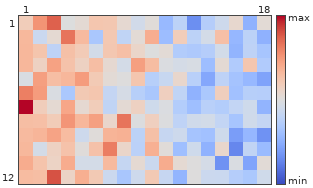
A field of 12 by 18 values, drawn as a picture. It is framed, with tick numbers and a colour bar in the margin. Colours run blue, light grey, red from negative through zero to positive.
The middle left is the ninth with the highest average. There are no regular stripes. The grain is fine, like static. There is an overall slope up to the left.
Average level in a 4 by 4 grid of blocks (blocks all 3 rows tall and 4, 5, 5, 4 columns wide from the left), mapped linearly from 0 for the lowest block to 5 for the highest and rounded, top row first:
4 3 1 1 / 4 3 1 1 / 5 3 1 0 / 4 3 2 0
